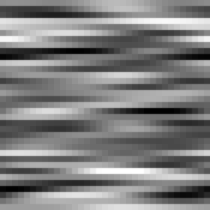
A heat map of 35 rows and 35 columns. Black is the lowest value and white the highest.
The bottom middle is the ninth with the highest average. On average the colour sits 50% of the way up the scale. No overall slope runs across the table. Streaks run across, left to right.
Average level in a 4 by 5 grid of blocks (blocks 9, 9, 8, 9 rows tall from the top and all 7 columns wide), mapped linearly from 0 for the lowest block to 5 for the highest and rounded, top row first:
32233 / 22321 / 33200 / 13541
